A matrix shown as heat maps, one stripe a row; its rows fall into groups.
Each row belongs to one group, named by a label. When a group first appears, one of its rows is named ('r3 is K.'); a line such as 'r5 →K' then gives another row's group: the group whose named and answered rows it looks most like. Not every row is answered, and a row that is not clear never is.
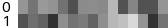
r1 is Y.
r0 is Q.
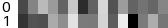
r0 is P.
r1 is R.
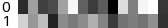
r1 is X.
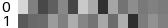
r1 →R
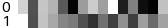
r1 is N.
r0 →Q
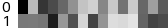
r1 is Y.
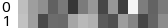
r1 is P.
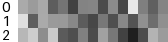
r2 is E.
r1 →N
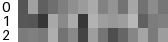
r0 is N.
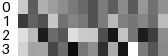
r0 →N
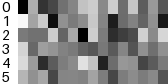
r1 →X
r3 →N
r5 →X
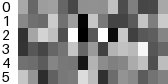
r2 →P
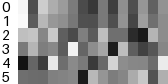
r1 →N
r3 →P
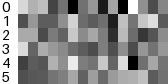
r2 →P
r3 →N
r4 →R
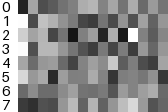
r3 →N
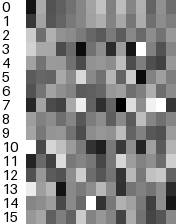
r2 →N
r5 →R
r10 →N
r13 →X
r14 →Y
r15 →P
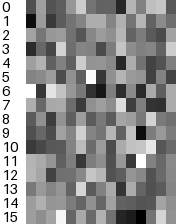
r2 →Q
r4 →P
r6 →N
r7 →Q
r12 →P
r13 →P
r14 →E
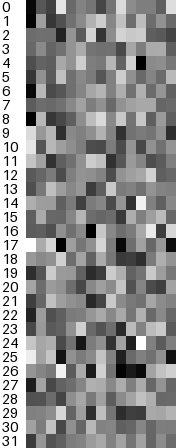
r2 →Y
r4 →R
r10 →N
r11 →P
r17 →X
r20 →Q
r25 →X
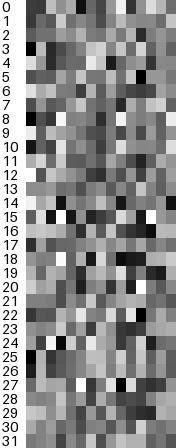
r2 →R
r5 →R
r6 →E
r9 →N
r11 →E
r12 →N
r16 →E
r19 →Q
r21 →Y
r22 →R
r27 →P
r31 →Y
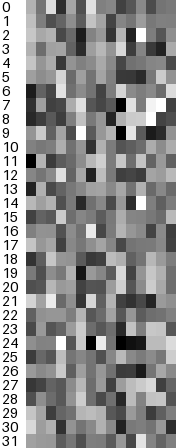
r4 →X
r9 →P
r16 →Y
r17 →X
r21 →E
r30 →X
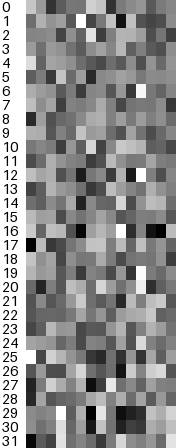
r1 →P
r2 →Y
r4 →N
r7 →X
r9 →P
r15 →X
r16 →Q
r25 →N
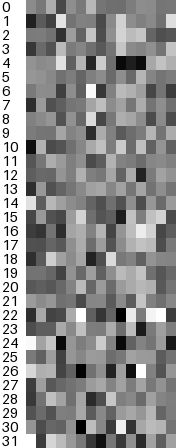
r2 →Y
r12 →R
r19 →Y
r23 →R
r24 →X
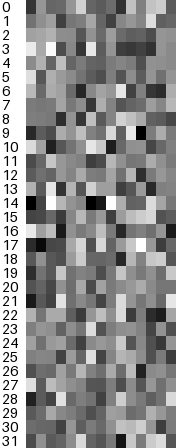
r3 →E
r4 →E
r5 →N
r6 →Q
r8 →Y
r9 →R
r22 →Q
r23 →Y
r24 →Q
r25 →Y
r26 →R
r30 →Y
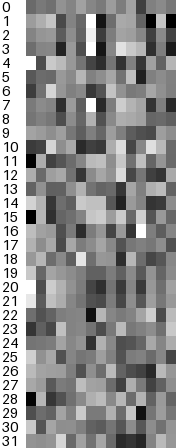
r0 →R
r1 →Y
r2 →Y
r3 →Y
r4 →N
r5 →R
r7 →Y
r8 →Y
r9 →E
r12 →Q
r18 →P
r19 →N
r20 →N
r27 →P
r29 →R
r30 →N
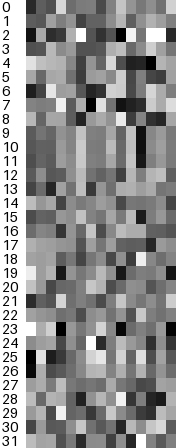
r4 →E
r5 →Q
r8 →Q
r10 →R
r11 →R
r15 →R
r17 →E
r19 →X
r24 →Y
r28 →Q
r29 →E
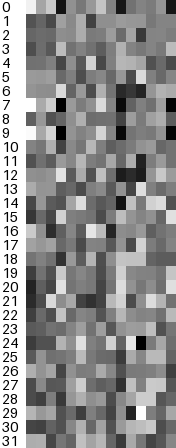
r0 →X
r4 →Y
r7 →X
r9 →X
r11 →R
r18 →Y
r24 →R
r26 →X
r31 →P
